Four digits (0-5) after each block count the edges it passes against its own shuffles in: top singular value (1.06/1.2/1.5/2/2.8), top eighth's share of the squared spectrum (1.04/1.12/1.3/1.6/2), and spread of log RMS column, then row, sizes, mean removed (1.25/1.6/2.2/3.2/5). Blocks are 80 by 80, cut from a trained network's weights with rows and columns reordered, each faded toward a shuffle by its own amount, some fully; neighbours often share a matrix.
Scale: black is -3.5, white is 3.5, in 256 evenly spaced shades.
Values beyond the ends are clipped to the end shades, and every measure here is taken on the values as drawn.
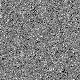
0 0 0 0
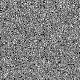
2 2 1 1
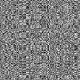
4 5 3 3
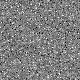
0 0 0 0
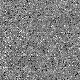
1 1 1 0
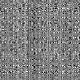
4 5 2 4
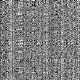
3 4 2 3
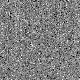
1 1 0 0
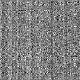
3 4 1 3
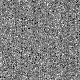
2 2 0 0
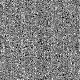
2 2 0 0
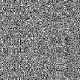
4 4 2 2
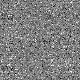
2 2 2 0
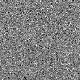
2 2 0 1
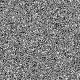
0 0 0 0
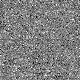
1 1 0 0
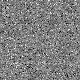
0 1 0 0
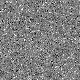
0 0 0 0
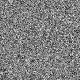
1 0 0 0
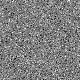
0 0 0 0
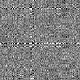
4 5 2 3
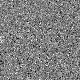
1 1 0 0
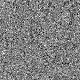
2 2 0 0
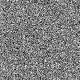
2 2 0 0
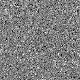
2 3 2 1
